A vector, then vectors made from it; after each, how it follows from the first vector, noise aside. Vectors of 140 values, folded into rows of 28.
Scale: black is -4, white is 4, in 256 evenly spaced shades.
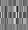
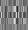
copied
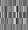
copied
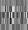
reversed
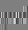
partly zeroed
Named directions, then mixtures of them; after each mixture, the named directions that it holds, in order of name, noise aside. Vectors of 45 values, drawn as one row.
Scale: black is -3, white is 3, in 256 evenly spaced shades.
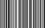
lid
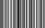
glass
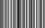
glass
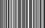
glass, lid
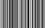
glass, lid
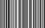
lid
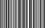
glass, lid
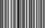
glass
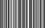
glass, lid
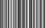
glass, lid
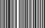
glass, lid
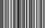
glass
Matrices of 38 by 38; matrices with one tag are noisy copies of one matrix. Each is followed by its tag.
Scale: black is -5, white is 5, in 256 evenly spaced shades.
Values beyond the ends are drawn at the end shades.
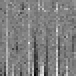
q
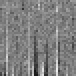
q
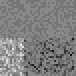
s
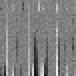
q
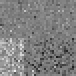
s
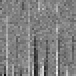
q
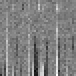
q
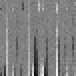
q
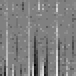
q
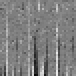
q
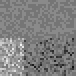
s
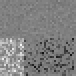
s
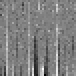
q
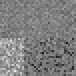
s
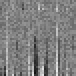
q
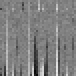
q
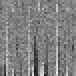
q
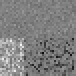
s
